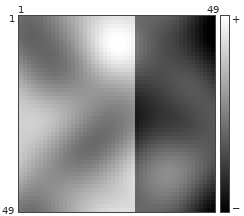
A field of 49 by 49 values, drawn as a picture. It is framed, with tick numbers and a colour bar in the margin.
The ninth with the highest average is the top middle. The top right is the ninth with the lowest average. Overall the values sit about 50% of the way up the scale. There are no lone odd cells. The left part is higher, up to a seam about 60% of the way across.
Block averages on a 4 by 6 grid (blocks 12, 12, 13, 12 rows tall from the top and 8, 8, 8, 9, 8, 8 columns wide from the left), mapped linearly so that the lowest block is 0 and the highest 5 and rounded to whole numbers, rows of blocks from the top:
2 3 5 4 1 0 | 3 3 3 2 1 1 | 4 3 2 2 1 2 | 3 3 4 4 2 1
